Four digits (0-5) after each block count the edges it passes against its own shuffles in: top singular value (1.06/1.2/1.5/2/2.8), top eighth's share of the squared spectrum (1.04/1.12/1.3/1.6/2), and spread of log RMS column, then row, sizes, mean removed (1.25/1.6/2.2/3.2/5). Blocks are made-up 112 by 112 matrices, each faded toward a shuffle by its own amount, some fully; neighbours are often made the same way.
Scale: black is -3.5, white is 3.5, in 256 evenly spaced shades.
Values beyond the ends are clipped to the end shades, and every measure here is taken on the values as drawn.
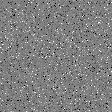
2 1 0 0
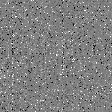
3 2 1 0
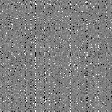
5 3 3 2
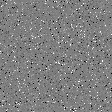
0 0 0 0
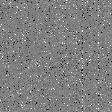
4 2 1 1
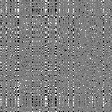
5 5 4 3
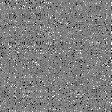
4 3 2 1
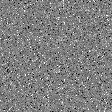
2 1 0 0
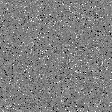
3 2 0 0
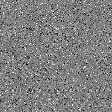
3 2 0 1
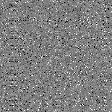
4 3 1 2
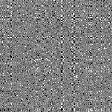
5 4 3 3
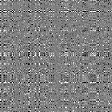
5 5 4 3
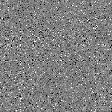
4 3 1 1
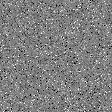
2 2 0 0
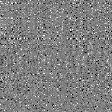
4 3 2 2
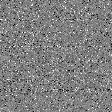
3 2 0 2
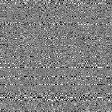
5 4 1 4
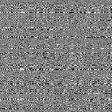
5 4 2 4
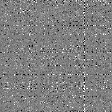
3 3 3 3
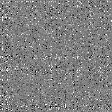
2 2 3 2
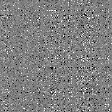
2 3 3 3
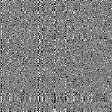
5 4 3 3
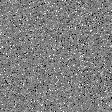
0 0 0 0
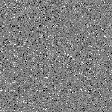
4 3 1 1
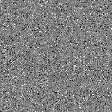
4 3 1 1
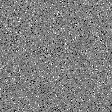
3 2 0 0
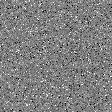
2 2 0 0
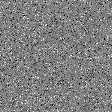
1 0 0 0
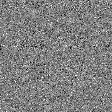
0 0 0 2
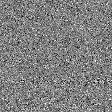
0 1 0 2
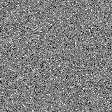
0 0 0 1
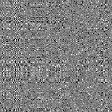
5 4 3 3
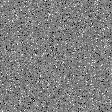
0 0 0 0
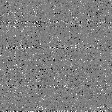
2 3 2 3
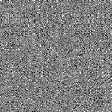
4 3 2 2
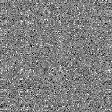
4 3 1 2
